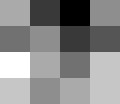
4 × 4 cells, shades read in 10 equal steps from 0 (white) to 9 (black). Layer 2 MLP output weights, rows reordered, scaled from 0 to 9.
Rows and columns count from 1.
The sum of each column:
10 18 24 14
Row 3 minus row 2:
-5 -1 -2 -4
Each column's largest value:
5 7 9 6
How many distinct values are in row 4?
3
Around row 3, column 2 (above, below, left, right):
4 4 0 5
